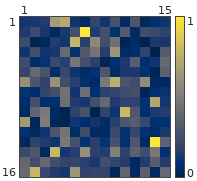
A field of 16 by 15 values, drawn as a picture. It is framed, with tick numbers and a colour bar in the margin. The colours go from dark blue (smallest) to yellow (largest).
On average the colour sits 20% of the way up the scale. Most values sit low, with a long tail of high ones. Neither half mirrors the other. Fine speckle covers the field.
